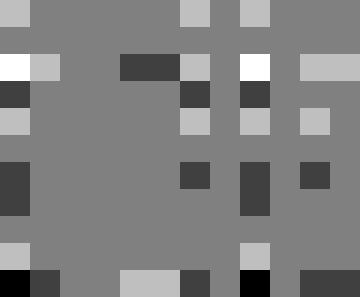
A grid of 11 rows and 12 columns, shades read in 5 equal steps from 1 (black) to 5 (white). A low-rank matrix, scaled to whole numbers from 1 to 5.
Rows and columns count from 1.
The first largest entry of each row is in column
1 1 1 2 1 1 2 2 1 1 5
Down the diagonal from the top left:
4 3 3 3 3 3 2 3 3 3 2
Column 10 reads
3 3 3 3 3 3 3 3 3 3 3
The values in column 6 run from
2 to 4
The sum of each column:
33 33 33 33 33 33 33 33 33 33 33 33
